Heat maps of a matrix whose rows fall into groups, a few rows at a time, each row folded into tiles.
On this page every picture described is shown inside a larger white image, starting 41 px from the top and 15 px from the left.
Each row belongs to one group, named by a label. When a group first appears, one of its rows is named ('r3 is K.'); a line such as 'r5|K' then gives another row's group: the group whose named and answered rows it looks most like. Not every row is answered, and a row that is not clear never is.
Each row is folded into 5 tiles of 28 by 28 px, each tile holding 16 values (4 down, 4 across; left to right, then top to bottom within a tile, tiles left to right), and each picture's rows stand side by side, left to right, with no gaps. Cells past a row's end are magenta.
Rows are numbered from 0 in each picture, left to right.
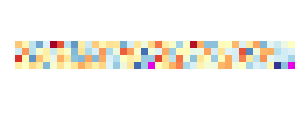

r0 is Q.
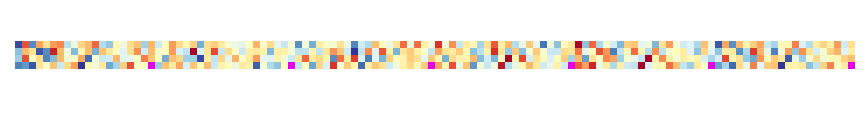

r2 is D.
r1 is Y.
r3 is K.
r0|D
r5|D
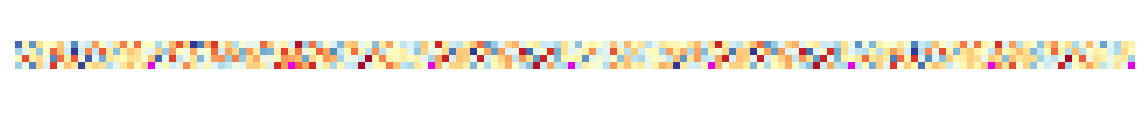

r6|D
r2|K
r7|K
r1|Y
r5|Q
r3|Q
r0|D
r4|Y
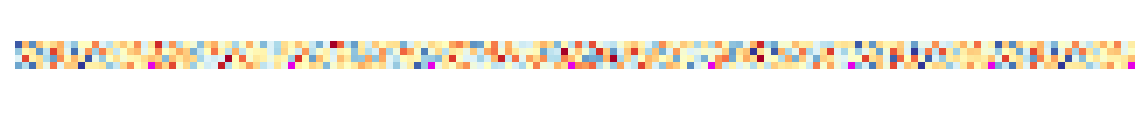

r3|Y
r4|K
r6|D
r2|Q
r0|D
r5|Q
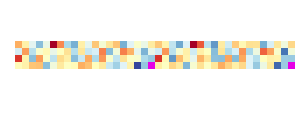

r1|Q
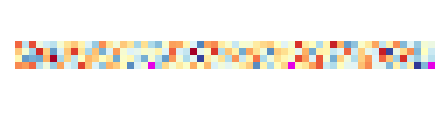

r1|Y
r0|K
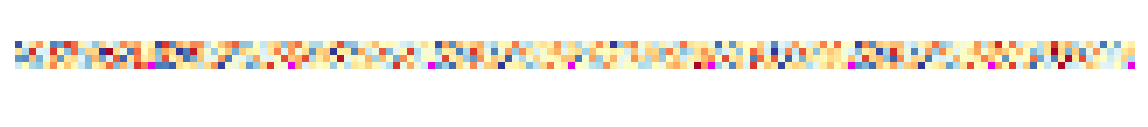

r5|D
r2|Q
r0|Y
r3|D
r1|D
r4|Y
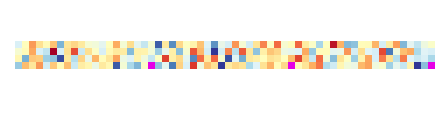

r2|Q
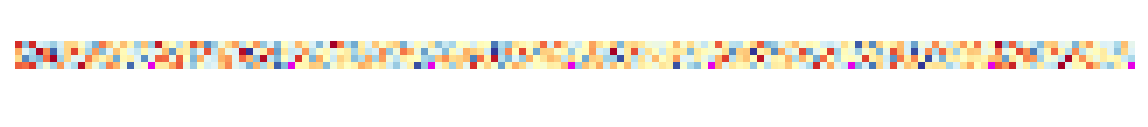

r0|K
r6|D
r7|K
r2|Q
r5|Q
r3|D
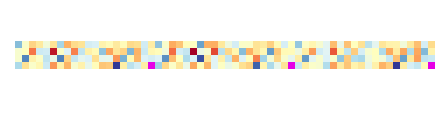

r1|Y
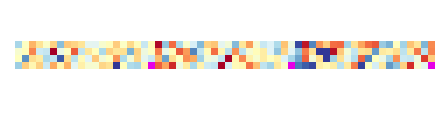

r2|D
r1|K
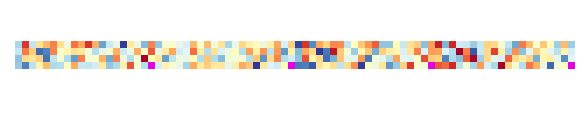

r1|Y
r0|D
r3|K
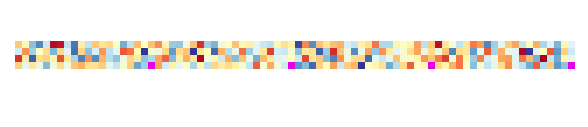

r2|D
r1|Q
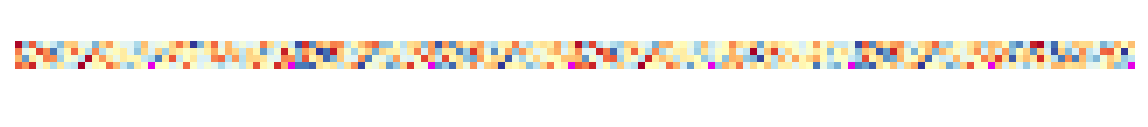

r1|Y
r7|Q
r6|D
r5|Y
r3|D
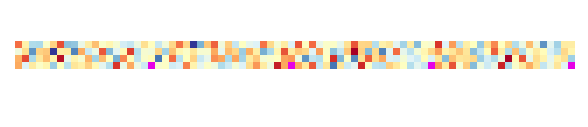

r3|K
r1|Y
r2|K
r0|Q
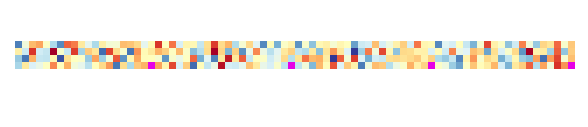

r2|D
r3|Y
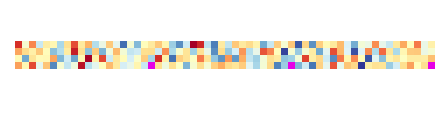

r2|D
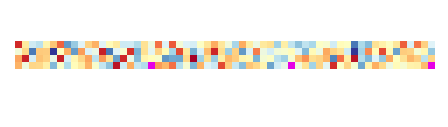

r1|K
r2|D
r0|Q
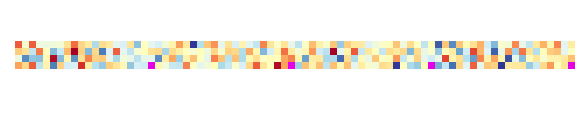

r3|D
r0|K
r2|Y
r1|Y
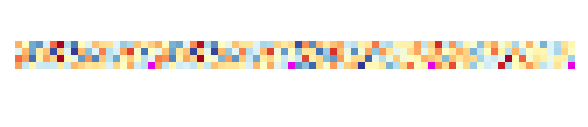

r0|Q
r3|K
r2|D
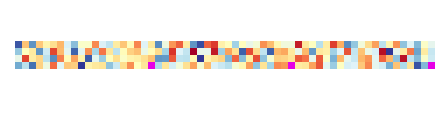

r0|D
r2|Q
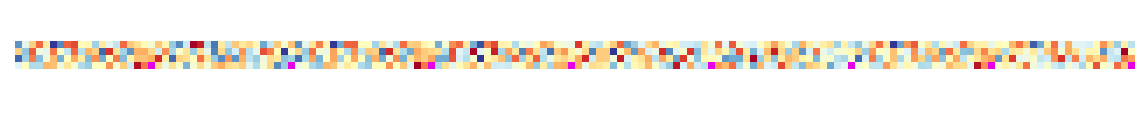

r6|Y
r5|K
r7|Y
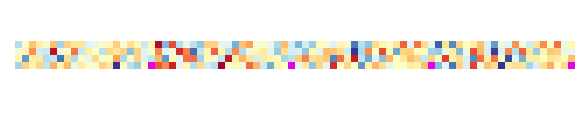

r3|D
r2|D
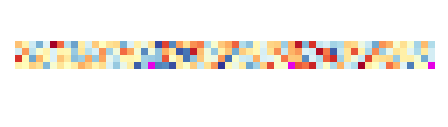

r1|D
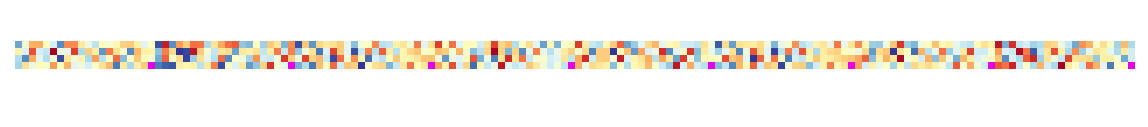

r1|D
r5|D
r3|K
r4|Q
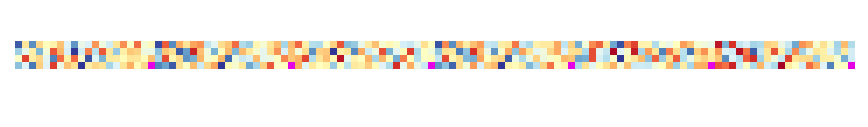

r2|Q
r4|Y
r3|D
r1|D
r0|D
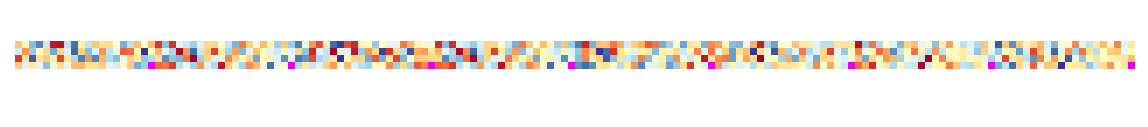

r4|D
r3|K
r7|D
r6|K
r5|Q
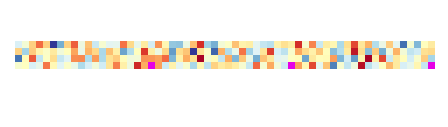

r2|K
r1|Q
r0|Y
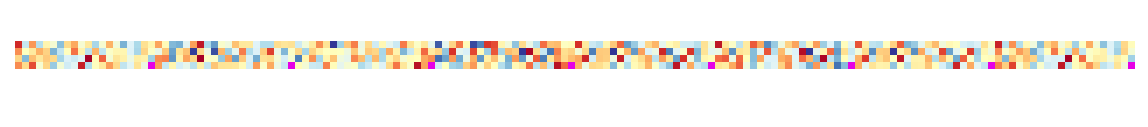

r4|Q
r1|Q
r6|Q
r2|Y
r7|K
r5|Q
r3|Y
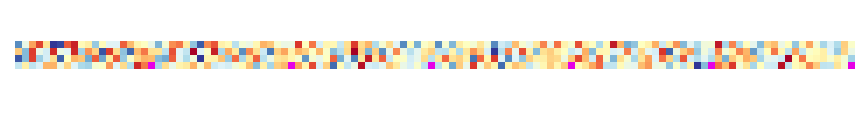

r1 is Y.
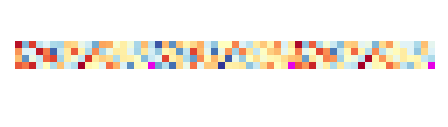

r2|K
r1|D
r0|K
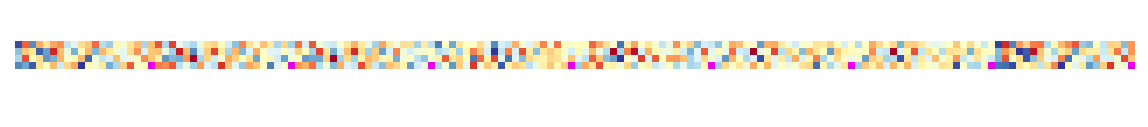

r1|K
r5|Y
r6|Y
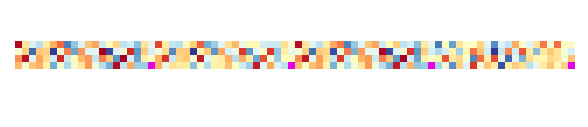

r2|Q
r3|D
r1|Q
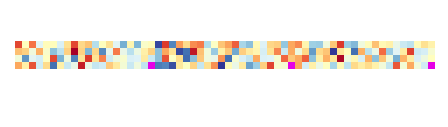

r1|D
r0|K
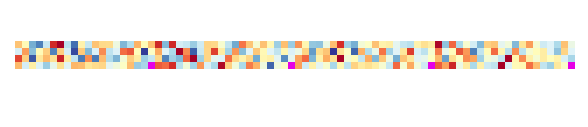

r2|Q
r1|K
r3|K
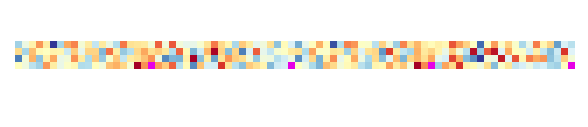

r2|Y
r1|K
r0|Y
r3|Y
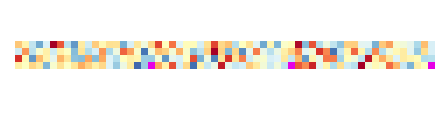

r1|K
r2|K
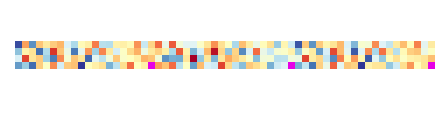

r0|D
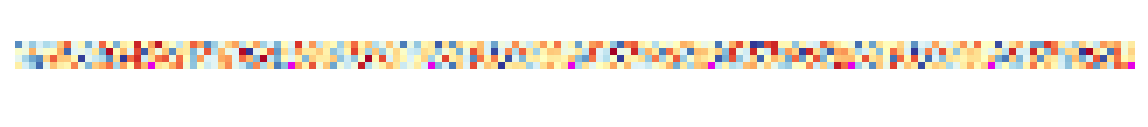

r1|Q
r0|Y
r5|Y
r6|D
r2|K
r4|Y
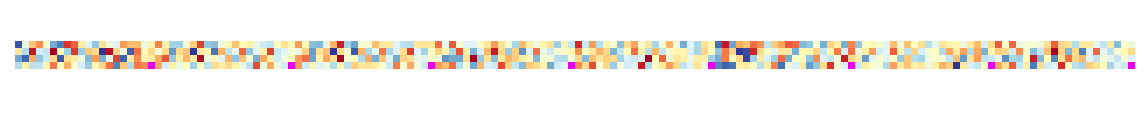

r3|K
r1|Q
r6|Y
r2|Q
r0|Y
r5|D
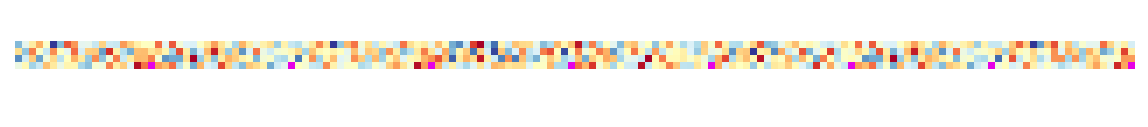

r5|Q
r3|Q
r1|K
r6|K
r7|Y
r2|Y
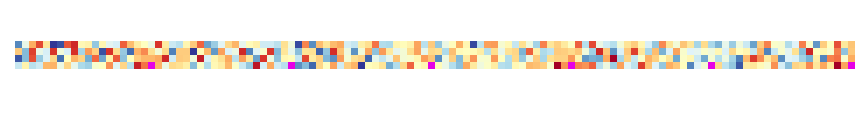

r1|Q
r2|D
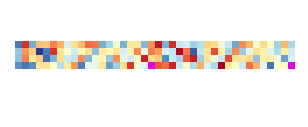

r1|K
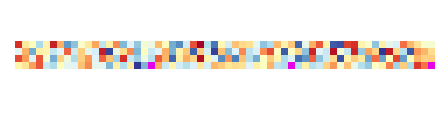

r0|Q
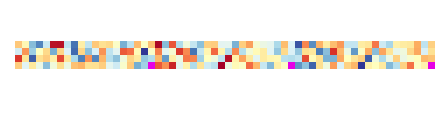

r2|D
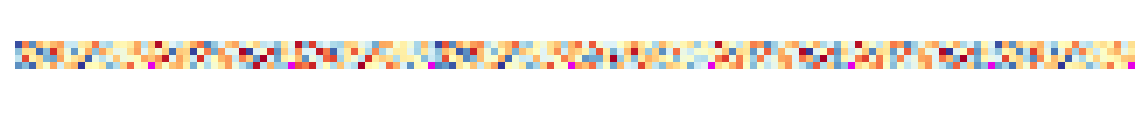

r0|D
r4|K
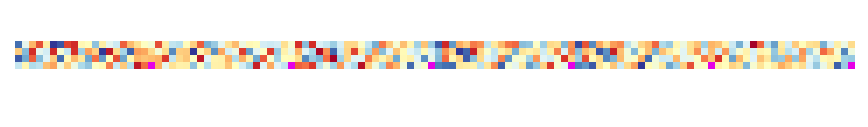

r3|D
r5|Q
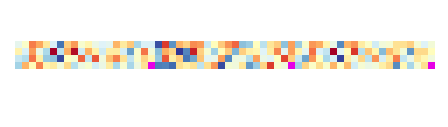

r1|D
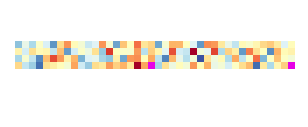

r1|Y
